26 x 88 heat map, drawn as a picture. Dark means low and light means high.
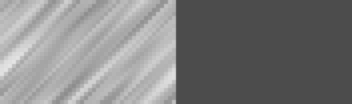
The table splits into one row of 2 panels. Panel 1,1: high, slanting up to the right. Panel 1,2: low, flat.
